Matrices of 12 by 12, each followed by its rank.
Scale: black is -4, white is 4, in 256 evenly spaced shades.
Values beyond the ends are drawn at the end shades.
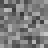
full rank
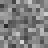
full rank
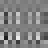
one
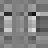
one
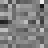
two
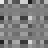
one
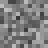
full rank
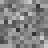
full rank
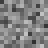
full rank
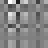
one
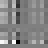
one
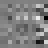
two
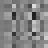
two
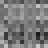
two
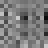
two
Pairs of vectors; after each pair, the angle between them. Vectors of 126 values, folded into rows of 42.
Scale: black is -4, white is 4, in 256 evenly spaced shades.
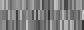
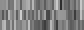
partly aligned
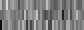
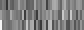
nearly opposite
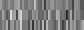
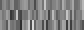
nearly opposite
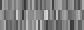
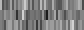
nearly opposite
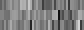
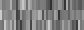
partly aligned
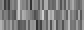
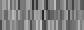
partly opposed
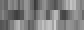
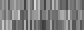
partly opposed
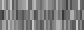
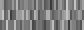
partly opposed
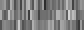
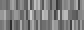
orthogonal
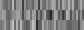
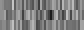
nearly parallel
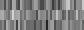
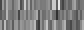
partly opposed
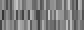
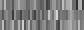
partly aligned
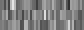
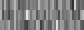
orthogonal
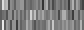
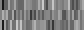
nearly opposite
